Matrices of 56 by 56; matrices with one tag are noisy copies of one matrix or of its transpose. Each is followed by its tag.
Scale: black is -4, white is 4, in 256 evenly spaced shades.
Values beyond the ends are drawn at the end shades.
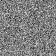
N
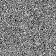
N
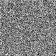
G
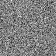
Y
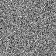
Y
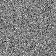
Y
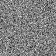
Y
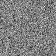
Y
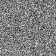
N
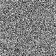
G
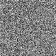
G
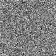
G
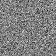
Y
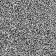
N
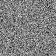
Y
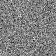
Y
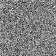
G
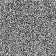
G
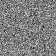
N
